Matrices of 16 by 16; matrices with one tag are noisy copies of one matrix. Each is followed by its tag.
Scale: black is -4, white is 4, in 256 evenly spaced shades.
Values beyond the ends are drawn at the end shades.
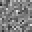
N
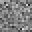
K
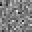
N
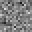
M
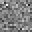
K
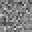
M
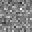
M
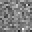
K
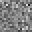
K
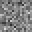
M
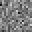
N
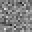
M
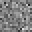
K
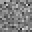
K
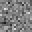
M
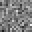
N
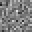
N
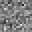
M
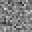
M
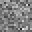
K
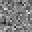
M
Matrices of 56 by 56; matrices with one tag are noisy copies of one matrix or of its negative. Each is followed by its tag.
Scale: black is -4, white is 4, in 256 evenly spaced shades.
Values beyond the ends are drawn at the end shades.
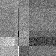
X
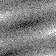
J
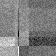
X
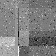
X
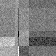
X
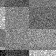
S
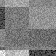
S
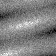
J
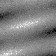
J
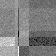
X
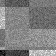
S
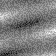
J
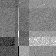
X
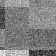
S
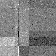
X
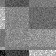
S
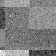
S
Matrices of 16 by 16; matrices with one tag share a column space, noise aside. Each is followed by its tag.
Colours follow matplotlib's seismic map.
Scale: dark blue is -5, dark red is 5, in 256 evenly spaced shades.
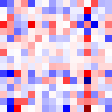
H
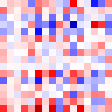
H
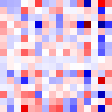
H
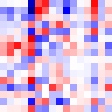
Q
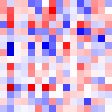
Q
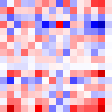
H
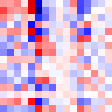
Q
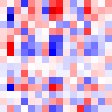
Q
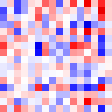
Q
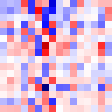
Q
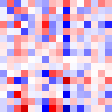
H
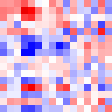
Q
